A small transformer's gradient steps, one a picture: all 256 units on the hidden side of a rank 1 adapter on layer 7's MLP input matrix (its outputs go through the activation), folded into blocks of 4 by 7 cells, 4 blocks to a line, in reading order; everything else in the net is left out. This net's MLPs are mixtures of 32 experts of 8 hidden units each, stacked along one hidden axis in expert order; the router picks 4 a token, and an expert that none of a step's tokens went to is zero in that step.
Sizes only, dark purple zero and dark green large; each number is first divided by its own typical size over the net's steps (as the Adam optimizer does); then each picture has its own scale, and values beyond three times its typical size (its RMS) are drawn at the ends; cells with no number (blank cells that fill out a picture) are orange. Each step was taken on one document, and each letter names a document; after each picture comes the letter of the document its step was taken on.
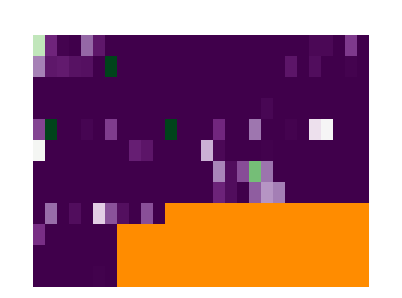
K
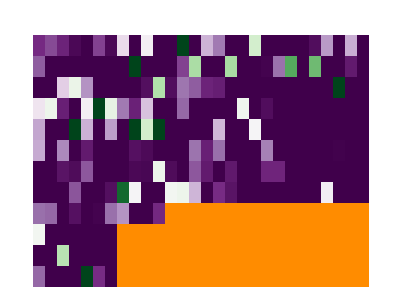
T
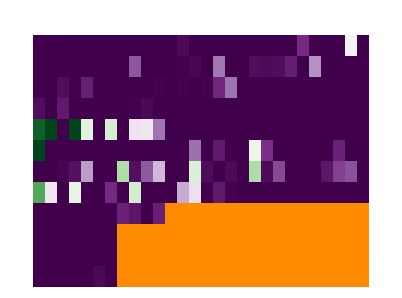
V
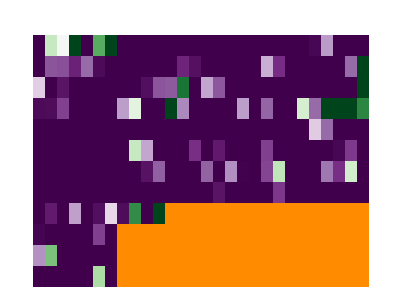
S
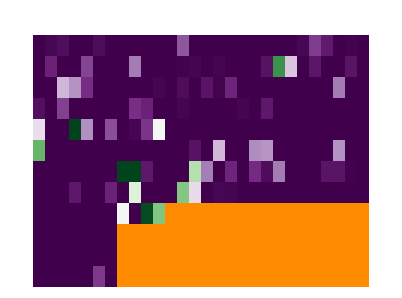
V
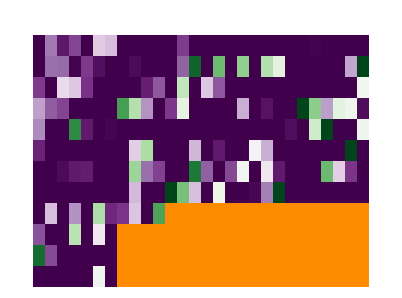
S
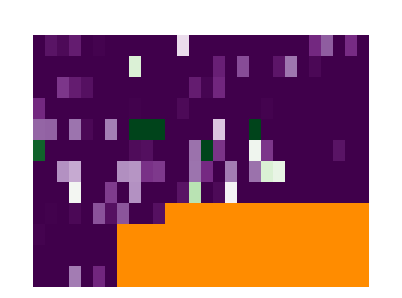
V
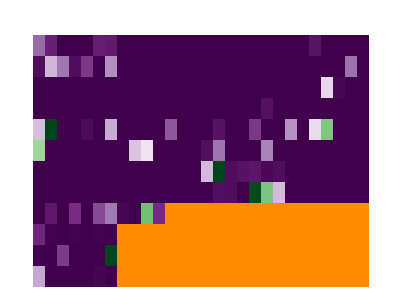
K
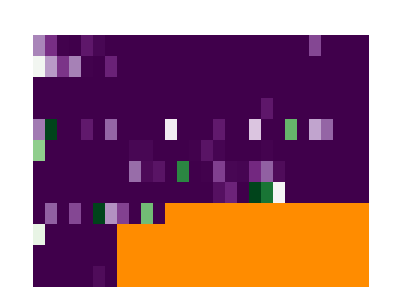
K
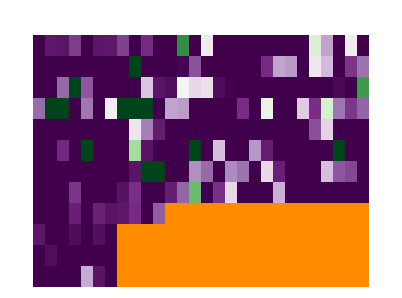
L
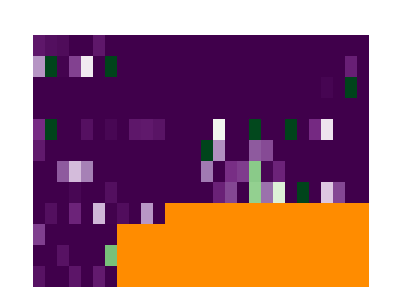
K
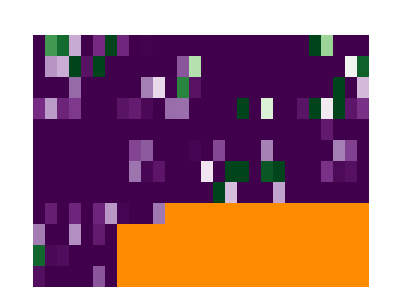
S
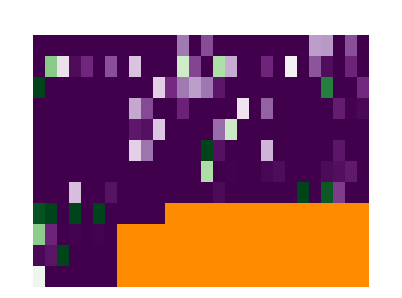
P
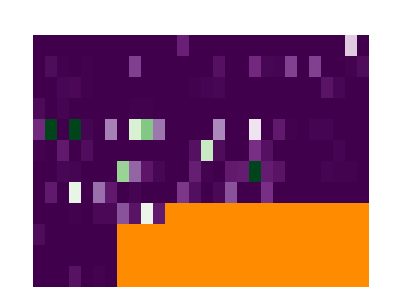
V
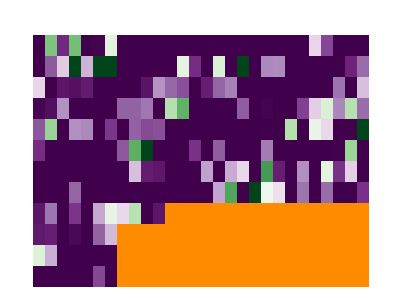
S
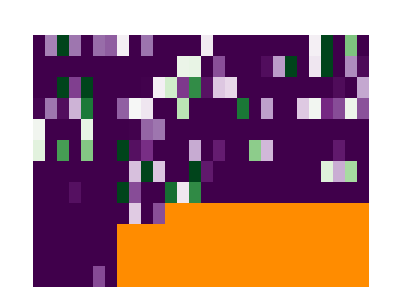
L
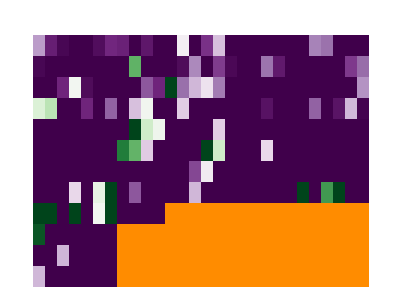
P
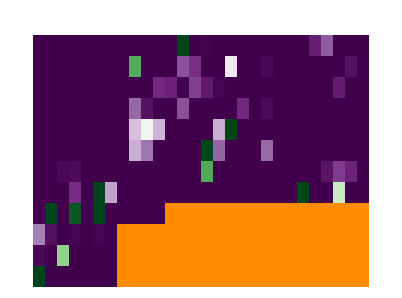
P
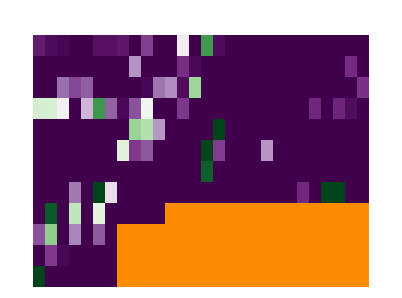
P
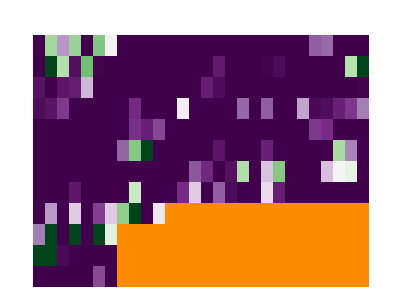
S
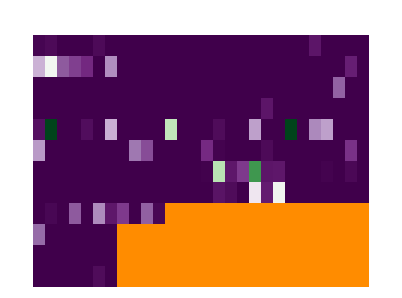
K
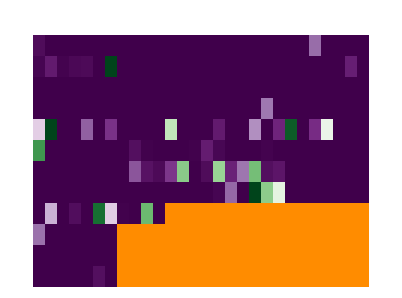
K
